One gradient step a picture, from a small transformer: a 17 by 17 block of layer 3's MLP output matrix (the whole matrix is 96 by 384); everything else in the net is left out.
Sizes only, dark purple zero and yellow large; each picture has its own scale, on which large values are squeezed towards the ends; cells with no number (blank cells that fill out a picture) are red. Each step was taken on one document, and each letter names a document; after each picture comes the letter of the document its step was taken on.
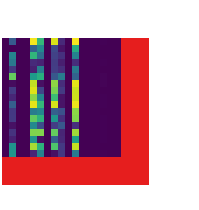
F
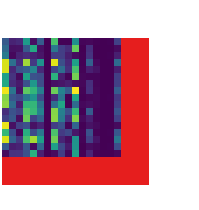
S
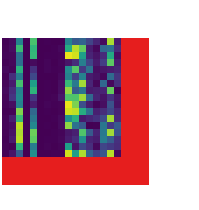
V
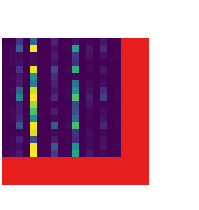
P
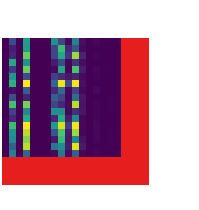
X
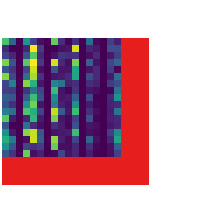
S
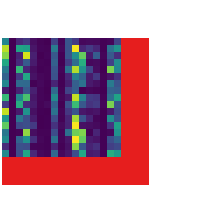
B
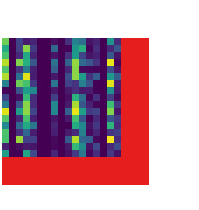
B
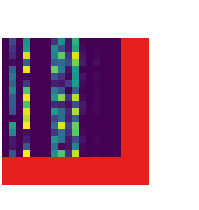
X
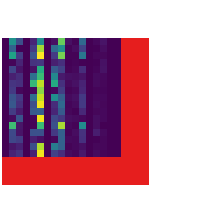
F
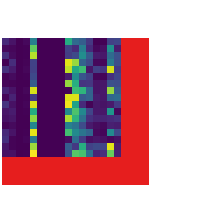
V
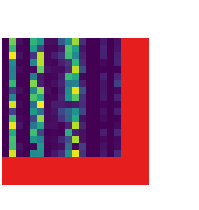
F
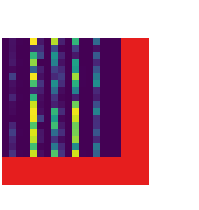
F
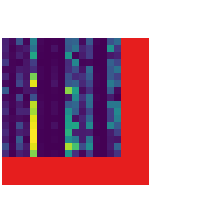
V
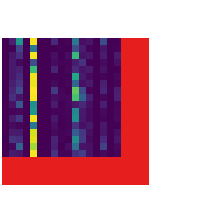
P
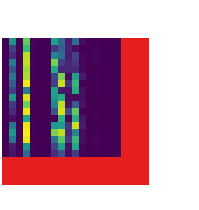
X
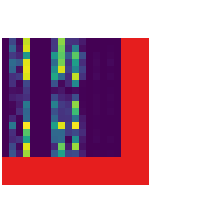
X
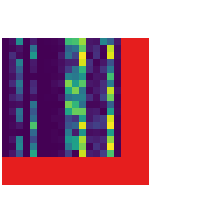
V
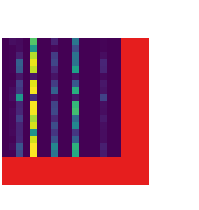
P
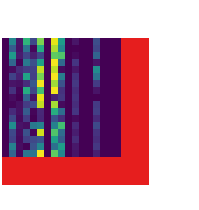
F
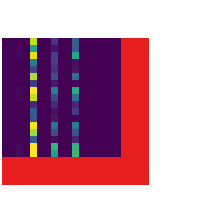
P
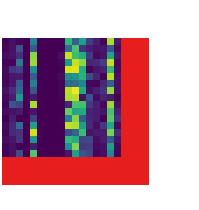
V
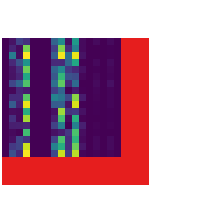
X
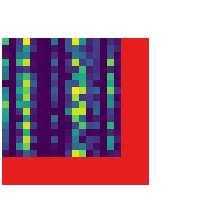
B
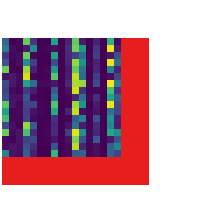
B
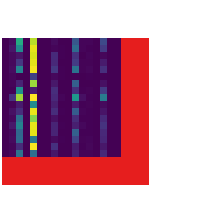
P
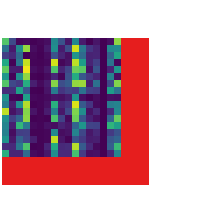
B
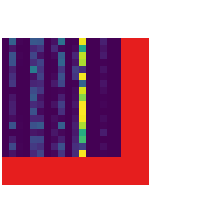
F
